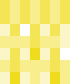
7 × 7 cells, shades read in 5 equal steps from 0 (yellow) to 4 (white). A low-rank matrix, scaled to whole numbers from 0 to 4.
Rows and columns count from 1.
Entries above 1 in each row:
3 3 4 6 4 5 5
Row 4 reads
2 2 2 1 2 2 3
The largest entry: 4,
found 2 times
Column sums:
15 9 16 10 15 9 16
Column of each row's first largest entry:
2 2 3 7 7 1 1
